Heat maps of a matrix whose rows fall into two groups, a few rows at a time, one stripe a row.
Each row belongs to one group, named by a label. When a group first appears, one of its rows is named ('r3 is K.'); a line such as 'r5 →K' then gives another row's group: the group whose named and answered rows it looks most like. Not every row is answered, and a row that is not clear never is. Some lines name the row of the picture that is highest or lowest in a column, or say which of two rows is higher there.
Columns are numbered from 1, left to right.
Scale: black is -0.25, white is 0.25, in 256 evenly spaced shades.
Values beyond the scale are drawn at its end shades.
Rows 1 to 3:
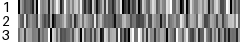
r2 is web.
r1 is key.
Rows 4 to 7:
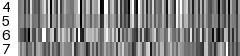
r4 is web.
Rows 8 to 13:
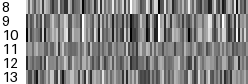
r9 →key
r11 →web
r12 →key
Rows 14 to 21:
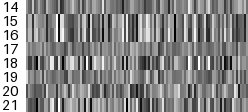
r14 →web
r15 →web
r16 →web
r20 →key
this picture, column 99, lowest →19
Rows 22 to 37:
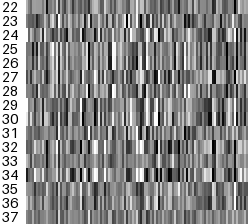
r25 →web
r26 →web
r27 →key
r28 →web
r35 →key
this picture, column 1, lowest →34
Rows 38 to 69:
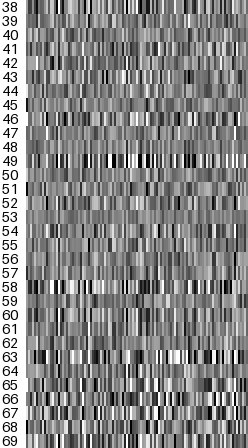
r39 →web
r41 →key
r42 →web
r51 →key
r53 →web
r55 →web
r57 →key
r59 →key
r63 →key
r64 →web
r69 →web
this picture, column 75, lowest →69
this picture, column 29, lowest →67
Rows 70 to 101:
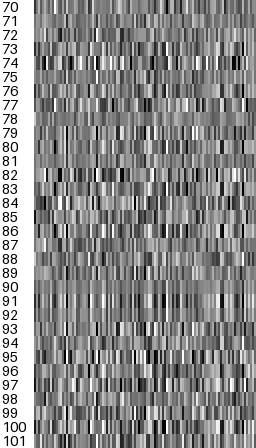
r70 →key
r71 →web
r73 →key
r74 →web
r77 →key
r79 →web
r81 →web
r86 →key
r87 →web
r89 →web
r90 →key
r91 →key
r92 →key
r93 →web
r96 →key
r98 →web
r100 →key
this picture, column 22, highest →95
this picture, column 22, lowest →97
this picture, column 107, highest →74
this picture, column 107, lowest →77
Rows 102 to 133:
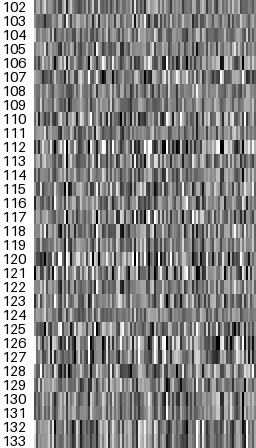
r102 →web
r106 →key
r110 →key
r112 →key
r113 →web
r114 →key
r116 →key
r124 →web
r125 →web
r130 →key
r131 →key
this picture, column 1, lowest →121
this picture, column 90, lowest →120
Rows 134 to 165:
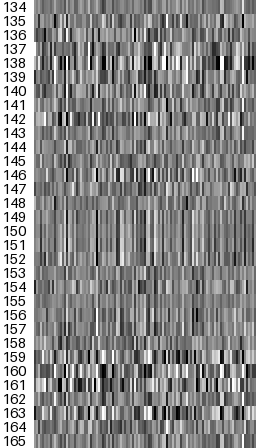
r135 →key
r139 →key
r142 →web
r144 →web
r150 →web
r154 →key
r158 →web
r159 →key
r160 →key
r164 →key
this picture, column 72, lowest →163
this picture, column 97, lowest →138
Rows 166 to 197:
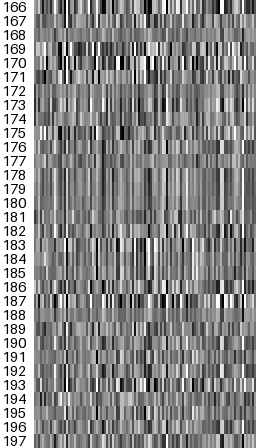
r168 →key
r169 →web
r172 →key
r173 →key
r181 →key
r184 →web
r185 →web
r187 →key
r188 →key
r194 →web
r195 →web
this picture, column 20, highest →181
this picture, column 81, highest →166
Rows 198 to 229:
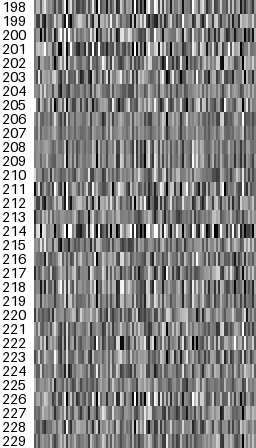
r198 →web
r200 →web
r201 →web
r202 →key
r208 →web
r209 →web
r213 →key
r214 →web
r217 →key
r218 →web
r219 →web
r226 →web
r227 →key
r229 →key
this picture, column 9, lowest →210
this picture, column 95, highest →211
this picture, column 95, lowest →202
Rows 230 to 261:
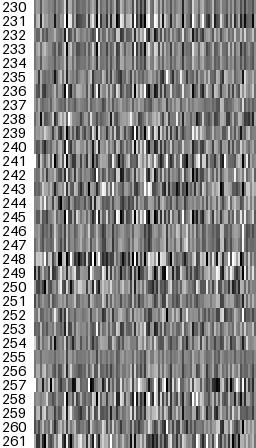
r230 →web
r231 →web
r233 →web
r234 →web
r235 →key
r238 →web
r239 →web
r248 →web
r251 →key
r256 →web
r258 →web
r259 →web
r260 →key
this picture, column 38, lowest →257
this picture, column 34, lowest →231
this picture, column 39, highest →261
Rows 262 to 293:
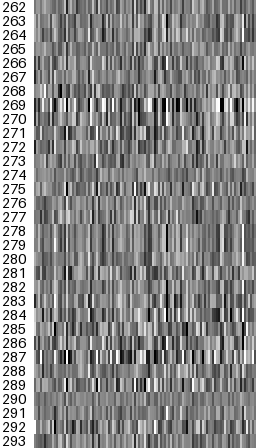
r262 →web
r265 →web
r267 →key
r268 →web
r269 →key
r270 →key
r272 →key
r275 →web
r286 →key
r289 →web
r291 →key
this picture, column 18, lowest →287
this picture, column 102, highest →284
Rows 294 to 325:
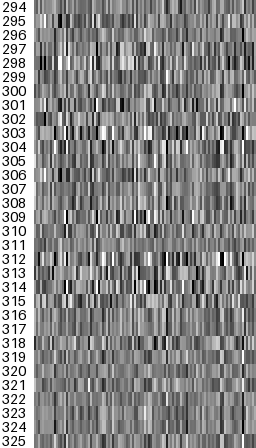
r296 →key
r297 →web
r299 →key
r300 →key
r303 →key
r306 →web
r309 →web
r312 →key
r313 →key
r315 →web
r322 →key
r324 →key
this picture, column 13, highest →298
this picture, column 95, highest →304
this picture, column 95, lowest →312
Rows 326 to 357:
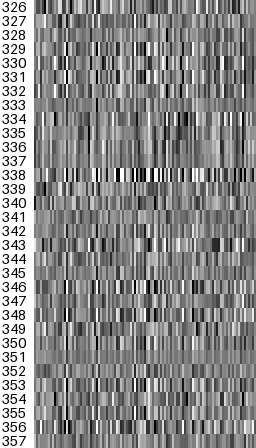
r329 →web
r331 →web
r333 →web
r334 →key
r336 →key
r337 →key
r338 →web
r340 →key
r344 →web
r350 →web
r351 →web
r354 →key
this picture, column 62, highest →338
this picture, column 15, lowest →326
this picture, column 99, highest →334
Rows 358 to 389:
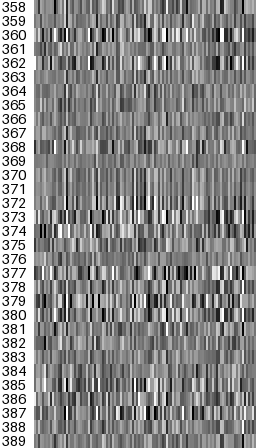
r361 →web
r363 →web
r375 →key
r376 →web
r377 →key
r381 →key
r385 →web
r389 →key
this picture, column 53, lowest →375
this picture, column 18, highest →374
